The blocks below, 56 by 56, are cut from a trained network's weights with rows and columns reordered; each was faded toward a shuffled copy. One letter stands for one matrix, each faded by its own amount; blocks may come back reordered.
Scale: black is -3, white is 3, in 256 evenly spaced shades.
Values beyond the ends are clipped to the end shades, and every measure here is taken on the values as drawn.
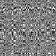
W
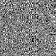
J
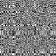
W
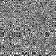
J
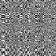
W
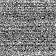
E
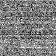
E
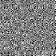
J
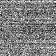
E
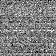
E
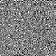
J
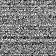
E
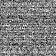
E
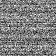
E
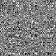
J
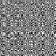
W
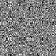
J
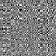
W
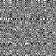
W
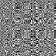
W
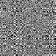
W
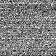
E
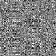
J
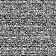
E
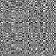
W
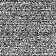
E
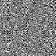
J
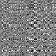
W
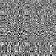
W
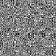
J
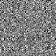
J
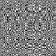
W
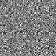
J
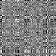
W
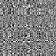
W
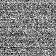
E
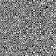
J
